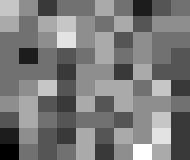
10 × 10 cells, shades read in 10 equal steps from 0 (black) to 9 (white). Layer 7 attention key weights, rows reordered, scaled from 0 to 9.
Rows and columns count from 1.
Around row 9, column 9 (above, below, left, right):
7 6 5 2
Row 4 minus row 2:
-2 -3 -2 -4 -1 2 -2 2 -1 -2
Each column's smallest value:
0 1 2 2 4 2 2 1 3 2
